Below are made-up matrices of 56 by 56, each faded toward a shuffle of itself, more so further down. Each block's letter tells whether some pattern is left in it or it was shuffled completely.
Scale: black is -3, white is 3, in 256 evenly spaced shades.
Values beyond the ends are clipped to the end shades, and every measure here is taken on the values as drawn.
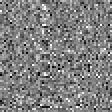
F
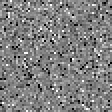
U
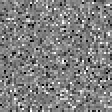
U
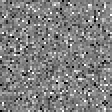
U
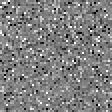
U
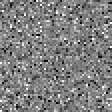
U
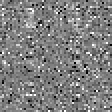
F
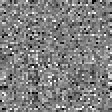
F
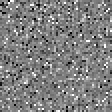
U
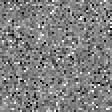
U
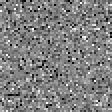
U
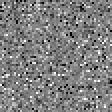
U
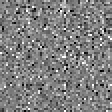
F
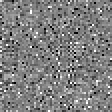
F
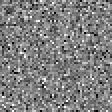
U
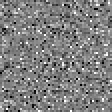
F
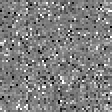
F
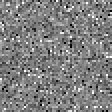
U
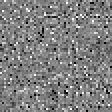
F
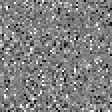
F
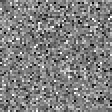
U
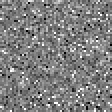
U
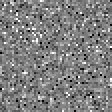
U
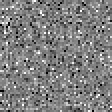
F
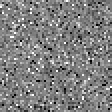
U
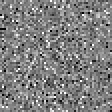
F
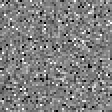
U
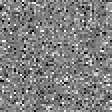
F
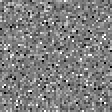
U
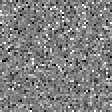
U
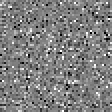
F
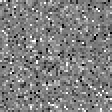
F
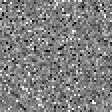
U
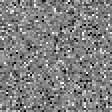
F
